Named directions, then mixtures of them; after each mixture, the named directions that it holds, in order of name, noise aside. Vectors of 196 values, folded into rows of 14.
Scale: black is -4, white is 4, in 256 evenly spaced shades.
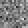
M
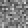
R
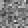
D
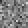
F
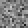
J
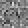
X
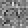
X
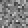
D, F, R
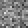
D, J, X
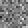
F, M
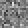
X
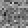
D, X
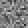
J, M, X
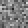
F, R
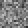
D, M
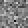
D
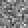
J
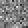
M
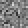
X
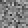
F, R, X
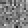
F, M, X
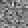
F, R, X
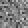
M, R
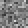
D
